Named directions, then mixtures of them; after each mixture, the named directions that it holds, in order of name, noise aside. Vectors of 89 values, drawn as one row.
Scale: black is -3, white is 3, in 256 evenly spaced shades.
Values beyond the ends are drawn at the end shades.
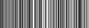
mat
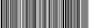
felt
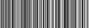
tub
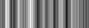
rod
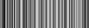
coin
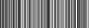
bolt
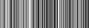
mat, rod, tub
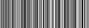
tub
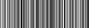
bolt, felt, mat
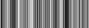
felt, rod, tub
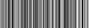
tub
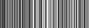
coin, mat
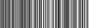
mat, tub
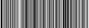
bolt, felt, tub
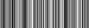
coin, rod, tub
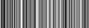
coin, felt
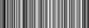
coin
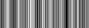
mat, rod, tub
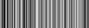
coin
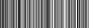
bolt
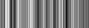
rod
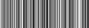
coin, mat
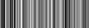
coin, felt, rod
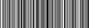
felt, mat, tub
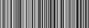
tub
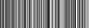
bolt, tub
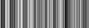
coin, felt, rod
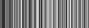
coin, mat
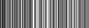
coin, mat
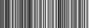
mat, rod, tub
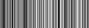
coin, tub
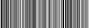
felt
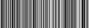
coin, felt, tub
